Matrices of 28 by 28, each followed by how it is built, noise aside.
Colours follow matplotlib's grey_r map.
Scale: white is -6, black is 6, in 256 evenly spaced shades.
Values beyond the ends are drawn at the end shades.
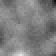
smooth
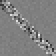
banded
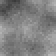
smooth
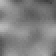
smooth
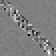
banded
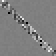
banded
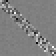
banded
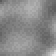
smooth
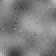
smooth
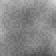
smooth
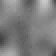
smooth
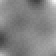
smooth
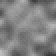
smooth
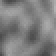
smooth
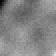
smooth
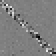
banded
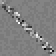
banded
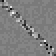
banded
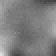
smooth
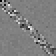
banded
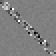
banded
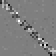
banded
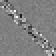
banded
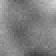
smooth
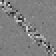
banded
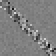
banded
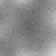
smooth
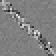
banded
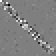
banded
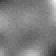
smooth
